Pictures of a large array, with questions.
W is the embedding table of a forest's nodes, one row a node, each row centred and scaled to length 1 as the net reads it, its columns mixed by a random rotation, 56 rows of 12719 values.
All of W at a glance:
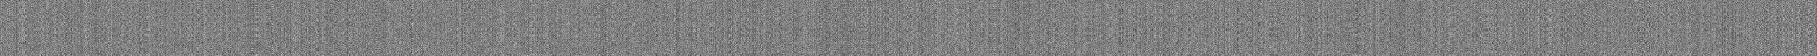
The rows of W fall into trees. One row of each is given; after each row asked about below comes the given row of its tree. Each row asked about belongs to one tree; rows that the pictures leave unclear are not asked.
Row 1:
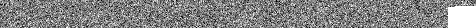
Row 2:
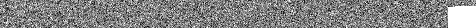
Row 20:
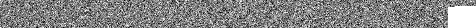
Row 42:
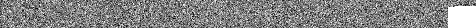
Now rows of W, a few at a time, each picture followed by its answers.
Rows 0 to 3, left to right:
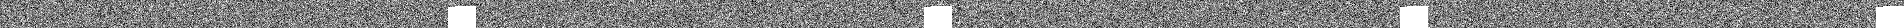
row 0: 42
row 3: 20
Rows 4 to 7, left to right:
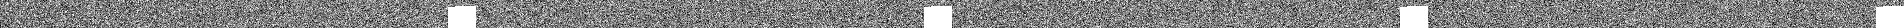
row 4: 1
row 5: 2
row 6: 1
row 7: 42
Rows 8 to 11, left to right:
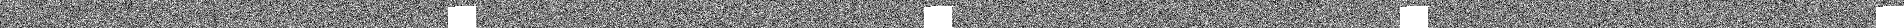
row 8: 1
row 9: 20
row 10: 20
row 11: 20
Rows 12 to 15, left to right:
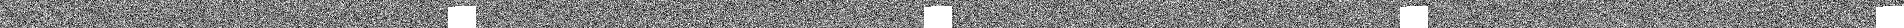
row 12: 2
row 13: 20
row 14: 42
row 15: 1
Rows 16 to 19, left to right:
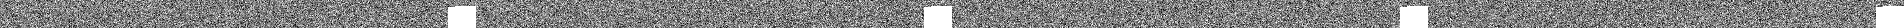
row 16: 2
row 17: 2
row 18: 20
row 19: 20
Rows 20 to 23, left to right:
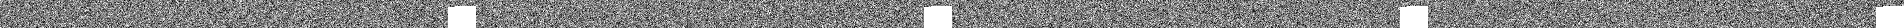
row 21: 2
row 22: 42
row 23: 1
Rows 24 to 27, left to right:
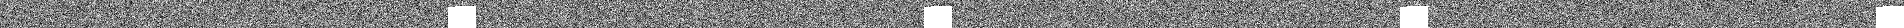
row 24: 1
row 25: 42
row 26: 1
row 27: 20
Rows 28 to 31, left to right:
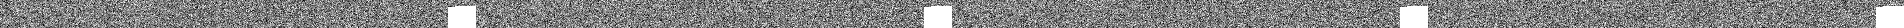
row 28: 2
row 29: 2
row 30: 2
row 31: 1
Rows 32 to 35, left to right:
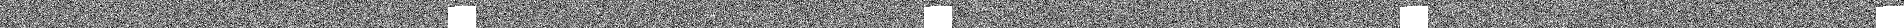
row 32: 20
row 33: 20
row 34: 2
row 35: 2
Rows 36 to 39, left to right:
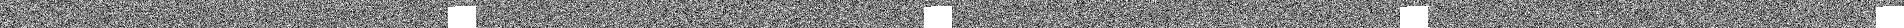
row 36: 2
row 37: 20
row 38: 1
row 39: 20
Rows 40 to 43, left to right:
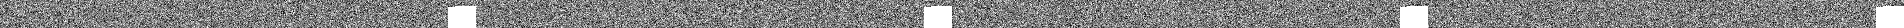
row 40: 2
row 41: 20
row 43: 42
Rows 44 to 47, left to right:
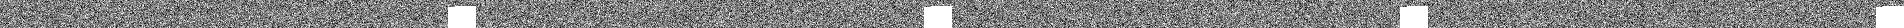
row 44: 20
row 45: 1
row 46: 20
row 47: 1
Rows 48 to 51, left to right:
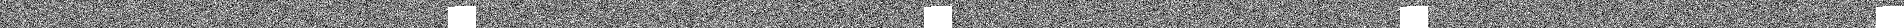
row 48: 42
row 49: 1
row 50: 42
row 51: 20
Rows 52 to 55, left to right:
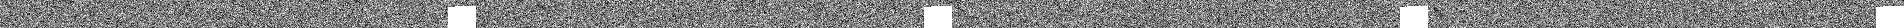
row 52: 20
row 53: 1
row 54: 2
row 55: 2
